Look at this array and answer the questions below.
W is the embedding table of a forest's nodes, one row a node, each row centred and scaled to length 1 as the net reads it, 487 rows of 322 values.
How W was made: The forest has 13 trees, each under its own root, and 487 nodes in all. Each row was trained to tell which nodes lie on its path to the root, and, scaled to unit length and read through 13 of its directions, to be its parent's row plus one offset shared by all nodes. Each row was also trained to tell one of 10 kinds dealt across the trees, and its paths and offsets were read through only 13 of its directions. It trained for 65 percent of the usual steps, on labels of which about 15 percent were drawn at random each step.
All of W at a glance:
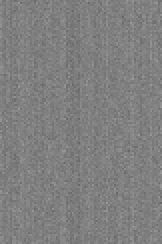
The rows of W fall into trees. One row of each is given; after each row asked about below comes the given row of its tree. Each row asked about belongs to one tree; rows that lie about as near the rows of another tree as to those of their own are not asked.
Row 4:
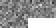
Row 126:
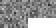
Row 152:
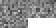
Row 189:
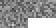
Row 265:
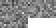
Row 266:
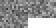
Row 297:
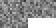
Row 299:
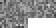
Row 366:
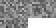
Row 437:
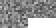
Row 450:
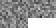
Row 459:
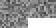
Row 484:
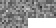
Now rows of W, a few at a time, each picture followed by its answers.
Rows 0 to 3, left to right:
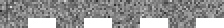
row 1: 126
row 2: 4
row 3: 265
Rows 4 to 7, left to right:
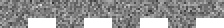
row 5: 450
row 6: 4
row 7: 266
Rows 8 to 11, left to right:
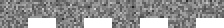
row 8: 484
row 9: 189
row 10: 126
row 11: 366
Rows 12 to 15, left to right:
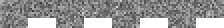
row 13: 484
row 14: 126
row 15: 265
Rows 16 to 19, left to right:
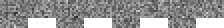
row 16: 189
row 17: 4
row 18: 4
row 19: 265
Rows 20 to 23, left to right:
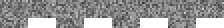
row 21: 265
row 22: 484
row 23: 126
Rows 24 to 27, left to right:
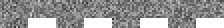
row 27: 152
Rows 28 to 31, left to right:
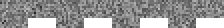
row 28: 484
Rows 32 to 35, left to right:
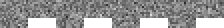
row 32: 366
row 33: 366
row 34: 265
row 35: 266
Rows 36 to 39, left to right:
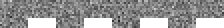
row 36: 152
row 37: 299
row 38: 4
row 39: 126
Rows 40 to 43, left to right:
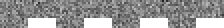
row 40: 437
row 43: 265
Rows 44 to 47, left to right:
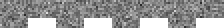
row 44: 266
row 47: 484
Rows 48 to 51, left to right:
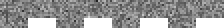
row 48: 265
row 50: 366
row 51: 299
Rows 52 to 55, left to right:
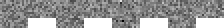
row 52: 266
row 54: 126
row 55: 265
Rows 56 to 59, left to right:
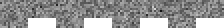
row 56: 484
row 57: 450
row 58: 4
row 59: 189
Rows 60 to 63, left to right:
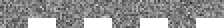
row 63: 265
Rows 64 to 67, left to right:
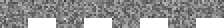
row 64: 299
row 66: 450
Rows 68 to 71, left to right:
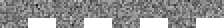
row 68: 299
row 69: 450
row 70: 450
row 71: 265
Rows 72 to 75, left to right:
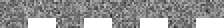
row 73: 299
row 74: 265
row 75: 152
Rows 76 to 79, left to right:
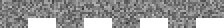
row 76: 265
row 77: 266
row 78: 4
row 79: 450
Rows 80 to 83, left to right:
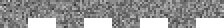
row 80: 126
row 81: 484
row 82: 265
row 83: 299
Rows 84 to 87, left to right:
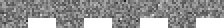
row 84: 299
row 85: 265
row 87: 4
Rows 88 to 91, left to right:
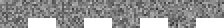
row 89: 4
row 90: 265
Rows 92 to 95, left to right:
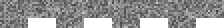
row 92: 152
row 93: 450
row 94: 484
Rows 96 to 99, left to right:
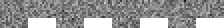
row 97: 4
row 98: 4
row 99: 189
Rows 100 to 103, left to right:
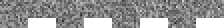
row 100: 450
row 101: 266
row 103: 265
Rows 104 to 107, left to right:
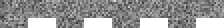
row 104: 189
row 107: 152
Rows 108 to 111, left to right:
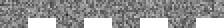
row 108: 265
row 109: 366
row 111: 4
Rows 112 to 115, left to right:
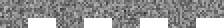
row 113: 265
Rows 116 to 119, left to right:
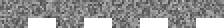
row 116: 4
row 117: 484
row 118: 450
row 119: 484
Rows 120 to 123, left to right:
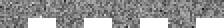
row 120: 4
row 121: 4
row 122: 4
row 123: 366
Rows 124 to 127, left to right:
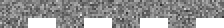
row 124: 4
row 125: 366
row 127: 266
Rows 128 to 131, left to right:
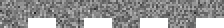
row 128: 299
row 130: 265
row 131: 266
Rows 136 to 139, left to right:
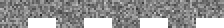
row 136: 450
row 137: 266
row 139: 126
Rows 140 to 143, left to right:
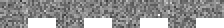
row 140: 126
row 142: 450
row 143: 4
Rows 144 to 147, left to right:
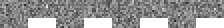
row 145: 152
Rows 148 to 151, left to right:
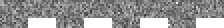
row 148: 366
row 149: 484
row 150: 4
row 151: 266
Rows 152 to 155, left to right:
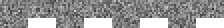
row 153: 299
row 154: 4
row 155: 4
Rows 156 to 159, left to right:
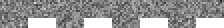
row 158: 4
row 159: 366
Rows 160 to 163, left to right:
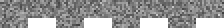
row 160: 450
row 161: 189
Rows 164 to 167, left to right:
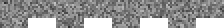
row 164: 450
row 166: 484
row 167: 450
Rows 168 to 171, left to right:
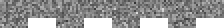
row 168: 4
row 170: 265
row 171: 265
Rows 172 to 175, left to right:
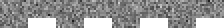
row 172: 297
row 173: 266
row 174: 299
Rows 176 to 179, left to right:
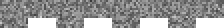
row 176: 265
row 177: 450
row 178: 4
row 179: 366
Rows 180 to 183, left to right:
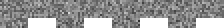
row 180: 265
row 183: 484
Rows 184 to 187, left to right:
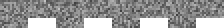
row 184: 484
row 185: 450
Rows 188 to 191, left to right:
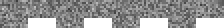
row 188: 126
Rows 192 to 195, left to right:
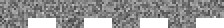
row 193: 4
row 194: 266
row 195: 437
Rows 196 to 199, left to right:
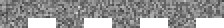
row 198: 265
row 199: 297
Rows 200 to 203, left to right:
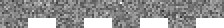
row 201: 189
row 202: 299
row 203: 189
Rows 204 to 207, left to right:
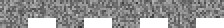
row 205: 366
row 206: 450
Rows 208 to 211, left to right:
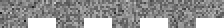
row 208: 189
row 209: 265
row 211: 265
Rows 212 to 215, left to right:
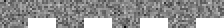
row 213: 366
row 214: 4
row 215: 189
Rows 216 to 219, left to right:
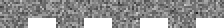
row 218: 126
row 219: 266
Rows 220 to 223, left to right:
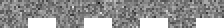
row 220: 484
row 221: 266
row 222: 152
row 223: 299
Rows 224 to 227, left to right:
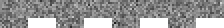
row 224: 366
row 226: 366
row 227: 450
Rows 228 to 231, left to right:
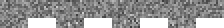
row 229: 265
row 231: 450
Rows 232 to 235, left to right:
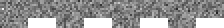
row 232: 450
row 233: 484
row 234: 266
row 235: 366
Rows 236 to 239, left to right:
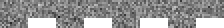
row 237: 4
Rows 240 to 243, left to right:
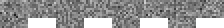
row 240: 126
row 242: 4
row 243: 189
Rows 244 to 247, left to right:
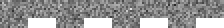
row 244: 299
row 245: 299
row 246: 484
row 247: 450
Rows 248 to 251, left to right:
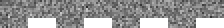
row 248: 189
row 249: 266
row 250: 189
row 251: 366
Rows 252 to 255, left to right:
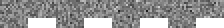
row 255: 484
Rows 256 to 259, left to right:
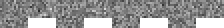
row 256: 265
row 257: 266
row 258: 484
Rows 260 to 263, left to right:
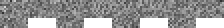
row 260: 126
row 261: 265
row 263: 366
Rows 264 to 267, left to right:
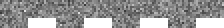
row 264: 484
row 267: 437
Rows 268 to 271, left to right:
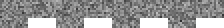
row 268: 484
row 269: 366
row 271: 266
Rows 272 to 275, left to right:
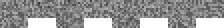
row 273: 265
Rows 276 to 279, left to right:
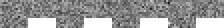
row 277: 266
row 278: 265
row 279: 266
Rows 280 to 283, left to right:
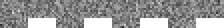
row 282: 484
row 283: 450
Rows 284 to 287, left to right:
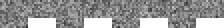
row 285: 366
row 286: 152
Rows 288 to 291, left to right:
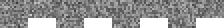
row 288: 299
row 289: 189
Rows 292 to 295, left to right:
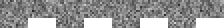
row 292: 450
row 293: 297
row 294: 189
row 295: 450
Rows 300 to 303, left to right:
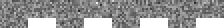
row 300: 152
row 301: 265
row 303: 366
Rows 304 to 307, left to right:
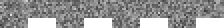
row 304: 126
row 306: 366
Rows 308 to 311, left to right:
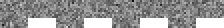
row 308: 299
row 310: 126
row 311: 189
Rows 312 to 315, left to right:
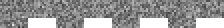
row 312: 265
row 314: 266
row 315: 484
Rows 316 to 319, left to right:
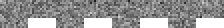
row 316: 437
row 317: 189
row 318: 189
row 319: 4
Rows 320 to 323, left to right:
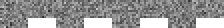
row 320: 297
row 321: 366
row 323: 265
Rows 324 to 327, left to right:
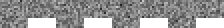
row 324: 450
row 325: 265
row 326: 126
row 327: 484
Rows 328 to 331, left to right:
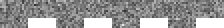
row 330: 189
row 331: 152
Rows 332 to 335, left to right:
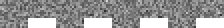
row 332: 126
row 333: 265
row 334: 265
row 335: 189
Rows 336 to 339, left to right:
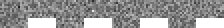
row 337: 450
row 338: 4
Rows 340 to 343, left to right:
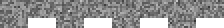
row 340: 484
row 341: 126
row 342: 450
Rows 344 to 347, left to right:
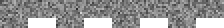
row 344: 189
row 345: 297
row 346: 484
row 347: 450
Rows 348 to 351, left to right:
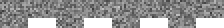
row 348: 484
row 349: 366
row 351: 189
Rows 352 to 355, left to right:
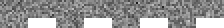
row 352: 450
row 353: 266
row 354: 189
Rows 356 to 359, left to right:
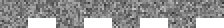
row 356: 366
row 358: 266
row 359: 366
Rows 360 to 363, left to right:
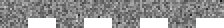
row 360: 297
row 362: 266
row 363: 299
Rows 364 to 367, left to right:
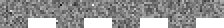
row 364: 4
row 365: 189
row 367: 189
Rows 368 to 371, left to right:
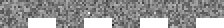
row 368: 484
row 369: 152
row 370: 366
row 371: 484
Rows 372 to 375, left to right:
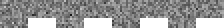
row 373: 450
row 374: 297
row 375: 450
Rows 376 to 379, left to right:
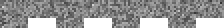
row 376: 484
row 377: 189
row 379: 4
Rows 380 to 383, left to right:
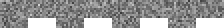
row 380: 265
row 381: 4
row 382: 4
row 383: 450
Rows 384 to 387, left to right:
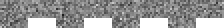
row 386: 126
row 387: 450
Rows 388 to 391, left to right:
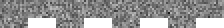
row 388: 266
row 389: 126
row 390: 484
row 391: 450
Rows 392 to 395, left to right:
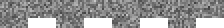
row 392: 484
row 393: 266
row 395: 152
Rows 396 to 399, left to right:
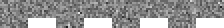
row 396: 297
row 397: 484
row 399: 126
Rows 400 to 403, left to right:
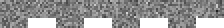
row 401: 265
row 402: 152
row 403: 265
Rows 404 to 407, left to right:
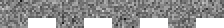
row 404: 450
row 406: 266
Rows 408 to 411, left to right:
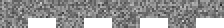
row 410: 4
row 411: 266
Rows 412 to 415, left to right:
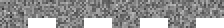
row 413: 366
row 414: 484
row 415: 366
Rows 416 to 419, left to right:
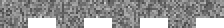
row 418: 366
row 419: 437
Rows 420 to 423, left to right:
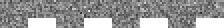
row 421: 484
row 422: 266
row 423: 266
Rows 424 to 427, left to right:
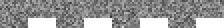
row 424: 4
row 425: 297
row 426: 152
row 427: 4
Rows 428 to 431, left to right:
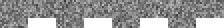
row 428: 299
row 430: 299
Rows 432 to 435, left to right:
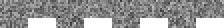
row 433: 4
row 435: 484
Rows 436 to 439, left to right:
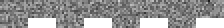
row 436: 484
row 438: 266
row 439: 126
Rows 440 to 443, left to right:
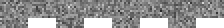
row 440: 366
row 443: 265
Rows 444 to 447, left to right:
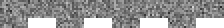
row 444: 297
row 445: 126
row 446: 299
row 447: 484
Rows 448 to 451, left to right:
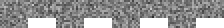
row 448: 297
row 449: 126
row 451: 484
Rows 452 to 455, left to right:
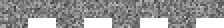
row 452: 366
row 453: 484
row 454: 266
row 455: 4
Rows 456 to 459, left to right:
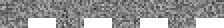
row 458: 265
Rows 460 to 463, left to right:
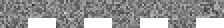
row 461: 450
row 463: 366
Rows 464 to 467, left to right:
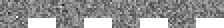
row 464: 4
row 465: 297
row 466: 437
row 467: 4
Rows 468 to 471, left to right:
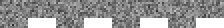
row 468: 450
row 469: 266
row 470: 484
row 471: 450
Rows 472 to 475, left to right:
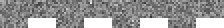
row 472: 437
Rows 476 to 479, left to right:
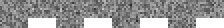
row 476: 366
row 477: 152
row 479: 152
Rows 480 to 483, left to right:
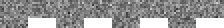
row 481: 437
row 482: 126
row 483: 4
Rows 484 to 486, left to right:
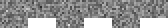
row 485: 484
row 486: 297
